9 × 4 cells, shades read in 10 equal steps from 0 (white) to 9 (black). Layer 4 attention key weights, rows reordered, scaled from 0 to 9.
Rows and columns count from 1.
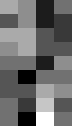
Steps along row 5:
same up down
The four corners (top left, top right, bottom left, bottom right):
3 5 5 5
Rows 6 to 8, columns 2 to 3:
9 5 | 6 3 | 7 2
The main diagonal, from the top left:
3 4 6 6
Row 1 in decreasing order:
8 5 4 3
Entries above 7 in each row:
1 1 0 0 1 1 0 0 1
